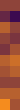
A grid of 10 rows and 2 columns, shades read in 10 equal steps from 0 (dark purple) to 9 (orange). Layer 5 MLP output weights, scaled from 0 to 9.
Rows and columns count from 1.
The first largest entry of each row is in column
1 1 1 1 2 2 2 1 1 1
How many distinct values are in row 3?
2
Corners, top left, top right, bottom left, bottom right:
4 4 9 5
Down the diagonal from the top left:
4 0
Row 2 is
2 0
